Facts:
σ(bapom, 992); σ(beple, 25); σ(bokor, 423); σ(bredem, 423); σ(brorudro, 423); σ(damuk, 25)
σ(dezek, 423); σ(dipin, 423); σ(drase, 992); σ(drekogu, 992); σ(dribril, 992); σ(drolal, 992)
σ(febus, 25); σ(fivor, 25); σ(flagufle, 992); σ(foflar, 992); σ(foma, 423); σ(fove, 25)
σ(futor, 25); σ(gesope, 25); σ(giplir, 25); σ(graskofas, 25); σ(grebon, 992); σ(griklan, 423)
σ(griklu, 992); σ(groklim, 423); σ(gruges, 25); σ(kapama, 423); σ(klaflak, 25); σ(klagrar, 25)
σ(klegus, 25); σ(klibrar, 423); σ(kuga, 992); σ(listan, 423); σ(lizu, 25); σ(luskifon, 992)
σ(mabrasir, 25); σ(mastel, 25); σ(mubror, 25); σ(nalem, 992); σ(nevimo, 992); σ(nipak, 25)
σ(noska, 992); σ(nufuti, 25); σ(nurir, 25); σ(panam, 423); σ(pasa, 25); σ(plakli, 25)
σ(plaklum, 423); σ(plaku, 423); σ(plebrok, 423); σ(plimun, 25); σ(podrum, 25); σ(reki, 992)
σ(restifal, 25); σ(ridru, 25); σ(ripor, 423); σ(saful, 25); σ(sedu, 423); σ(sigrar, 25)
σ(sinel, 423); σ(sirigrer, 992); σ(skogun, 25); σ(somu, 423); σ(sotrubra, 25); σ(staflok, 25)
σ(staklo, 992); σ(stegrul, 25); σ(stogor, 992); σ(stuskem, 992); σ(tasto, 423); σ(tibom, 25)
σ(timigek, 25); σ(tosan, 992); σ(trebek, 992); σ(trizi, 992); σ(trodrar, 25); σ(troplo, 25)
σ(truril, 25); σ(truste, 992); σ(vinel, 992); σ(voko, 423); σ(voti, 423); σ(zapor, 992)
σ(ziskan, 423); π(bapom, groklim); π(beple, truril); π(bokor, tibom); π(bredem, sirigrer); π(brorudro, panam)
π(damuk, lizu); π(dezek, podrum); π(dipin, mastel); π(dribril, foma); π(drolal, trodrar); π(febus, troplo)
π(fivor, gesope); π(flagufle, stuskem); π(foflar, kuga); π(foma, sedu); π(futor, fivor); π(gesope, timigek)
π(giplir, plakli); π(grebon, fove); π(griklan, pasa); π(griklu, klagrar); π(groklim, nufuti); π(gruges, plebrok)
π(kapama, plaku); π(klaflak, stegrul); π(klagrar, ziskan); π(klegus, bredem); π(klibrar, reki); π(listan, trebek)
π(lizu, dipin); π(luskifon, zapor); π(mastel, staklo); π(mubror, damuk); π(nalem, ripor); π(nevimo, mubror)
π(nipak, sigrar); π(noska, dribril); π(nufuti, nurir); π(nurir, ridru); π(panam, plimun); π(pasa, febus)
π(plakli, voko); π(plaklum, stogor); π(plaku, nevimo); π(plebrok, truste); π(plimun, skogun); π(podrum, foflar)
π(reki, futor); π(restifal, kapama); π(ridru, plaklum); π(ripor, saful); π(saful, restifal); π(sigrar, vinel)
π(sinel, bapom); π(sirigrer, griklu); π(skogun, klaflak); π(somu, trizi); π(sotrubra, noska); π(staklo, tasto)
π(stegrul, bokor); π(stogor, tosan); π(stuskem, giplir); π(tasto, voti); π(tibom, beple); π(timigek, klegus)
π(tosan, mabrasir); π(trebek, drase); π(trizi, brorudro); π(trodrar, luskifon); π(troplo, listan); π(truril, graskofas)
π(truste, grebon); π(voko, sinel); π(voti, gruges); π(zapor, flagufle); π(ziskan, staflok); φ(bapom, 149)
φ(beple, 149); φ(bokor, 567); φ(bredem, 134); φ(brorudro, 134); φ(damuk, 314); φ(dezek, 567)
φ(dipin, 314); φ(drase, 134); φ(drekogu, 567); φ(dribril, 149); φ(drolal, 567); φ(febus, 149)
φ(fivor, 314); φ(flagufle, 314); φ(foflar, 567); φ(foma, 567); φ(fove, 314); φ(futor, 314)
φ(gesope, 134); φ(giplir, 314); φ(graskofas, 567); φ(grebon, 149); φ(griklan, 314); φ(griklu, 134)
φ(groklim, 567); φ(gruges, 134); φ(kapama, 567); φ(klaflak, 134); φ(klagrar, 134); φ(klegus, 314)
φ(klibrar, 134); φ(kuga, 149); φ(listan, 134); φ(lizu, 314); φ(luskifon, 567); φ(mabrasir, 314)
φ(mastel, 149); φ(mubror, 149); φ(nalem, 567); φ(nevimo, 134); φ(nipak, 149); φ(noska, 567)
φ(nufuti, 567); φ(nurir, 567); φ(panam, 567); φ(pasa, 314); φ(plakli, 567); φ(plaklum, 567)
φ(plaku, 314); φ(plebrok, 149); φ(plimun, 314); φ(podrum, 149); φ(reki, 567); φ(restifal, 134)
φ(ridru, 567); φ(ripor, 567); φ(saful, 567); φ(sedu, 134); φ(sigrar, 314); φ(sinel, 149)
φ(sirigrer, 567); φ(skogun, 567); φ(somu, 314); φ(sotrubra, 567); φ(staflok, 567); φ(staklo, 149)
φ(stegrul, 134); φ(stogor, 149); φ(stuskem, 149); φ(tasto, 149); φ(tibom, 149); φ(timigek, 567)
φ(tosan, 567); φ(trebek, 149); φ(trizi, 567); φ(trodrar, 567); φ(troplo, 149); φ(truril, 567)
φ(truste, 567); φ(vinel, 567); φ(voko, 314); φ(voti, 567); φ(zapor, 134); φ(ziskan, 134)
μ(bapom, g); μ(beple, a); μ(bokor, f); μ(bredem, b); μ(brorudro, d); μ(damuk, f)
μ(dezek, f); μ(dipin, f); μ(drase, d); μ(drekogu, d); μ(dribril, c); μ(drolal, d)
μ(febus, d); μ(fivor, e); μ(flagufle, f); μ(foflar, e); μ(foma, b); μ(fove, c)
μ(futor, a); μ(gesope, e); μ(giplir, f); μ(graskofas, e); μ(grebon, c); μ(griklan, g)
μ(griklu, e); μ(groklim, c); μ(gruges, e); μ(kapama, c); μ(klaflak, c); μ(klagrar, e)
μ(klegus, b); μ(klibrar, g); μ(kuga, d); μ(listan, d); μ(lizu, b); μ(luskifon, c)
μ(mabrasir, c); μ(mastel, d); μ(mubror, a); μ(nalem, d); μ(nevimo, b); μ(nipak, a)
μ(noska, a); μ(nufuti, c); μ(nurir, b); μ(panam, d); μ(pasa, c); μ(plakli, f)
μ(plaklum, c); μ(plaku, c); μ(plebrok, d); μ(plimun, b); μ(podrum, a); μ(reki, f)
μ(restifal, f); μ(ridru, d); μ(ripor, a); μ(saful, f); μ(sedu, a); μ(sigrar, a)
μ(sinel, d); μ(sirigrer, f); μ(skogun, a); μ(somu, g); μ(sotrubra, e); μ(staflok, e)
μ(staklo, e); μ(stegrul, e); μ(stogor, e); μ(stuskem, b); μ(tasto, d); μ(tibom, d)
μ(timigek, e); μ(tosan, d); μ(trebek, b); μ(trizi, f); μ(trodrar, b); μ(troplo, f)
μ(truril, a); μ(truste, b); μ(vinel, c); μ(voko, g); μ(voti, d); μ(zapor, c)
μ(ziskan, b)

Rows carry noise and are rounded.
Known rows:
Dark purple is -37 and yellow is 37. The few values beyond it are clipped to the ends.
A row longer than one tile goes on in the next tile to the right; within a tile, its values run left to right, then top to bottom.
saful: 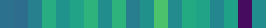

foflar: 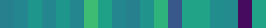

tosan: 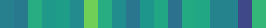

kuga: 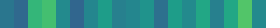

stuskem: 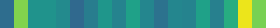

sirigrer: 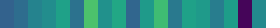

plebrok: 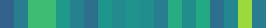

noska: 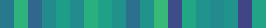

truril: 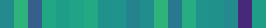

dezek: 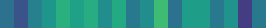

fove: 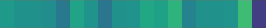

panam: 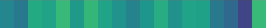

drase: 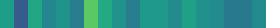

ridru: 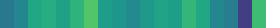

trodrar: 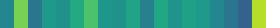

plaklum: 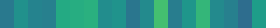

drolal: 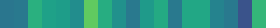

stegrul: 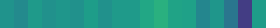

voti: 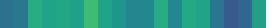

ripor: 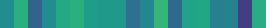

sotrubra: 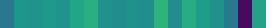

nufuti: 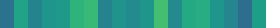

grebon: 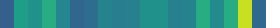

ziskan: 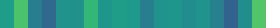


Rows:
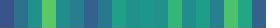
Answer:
troplo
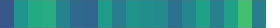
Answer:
staklo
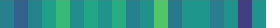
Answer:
bokor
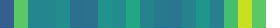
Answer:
bapom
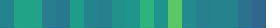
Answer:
fivor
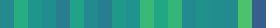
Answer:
pasa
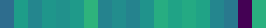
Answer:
timigek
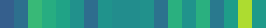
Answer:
sinel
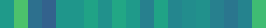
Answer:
klibrar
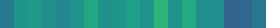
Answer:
gruges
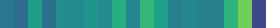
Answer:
flagufle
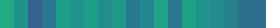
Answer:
sedu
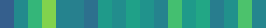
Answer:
mastel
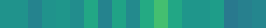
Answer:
klaflak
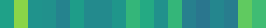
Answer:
plimun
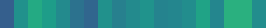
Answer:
stogor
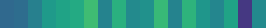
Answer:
plakli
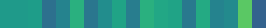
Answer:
plaku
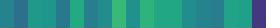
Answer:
damuk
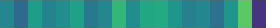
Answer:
dipin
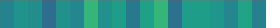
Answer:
zapor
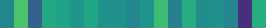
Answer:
skogun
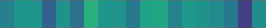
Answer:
griklu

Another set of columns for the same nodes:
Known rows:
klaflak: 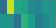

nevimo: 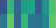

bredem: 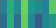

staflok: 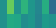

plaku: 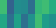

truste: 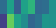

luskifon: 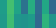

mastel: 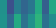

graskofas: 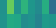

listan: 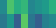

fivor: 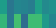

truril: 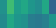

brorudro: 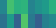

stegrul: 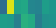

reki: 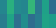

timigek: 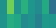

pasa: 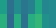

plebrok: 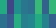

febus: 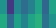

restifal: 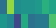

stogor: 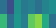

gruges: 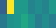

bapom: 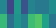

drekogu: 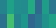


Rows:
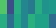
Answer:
voko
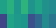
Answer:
voti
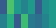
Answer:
drase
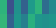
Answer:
giplir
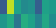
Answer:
griklu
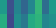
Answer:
troplo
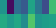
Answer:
stuskem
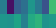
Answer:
trebek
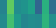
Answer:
foflar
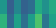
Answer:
mubror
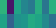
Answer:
sinel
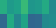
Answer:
panam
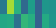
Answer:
zapor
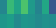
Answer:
nufuti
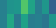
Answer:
ridru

